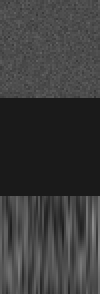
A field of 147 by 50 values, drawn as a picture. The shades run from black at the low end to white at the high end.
The table splits into 3 rows of 1 panel. Panel 1,1: low, fine-grained, faint in contrast. Panel 2,1: very low, flat. Panel 3,1: low, streaked downward.
